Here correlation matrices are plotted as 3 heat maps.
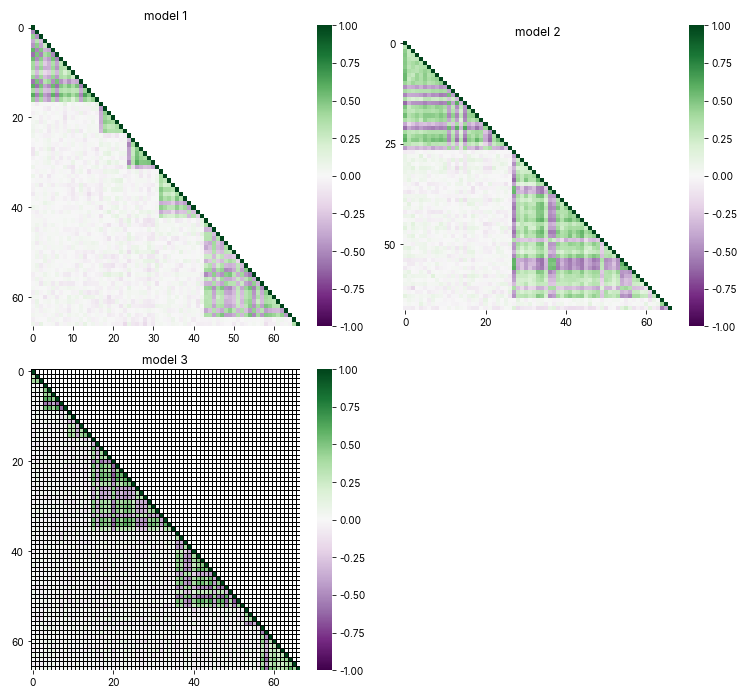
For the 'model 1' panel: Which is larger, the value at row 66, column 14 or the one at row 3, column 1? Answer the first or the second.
the second
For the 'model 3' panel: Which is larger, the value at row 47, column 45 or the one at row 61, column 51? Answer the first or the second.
the second
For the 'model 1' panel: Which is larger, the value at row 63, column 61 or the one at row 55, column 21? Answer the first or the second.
the second
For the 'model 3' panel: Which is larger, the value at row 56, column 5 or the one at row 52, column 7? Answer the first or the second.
the first
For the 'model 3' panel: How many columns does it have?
67
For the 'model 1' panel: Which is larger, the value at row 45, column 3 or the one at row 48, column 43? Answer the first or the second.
the first
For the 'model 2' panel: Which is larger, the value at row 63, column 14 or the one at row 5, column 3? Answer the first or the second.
the second
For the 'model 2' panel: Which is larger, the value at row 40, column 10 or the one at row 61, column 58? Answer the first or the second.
the first
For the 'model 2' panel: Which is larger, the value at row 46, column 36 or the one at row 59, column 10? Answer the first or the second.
the second
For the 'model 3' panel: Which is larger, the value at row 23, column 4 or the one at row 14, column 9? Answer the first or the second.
the second
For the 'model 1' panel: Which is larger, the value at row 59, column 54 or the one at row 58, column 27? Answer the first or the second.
the first
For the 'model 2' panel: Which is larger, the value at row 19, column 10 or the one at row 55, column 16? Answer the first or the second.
the first
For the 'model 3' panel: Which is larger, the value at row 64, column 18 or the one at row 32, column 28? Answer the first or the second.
the second
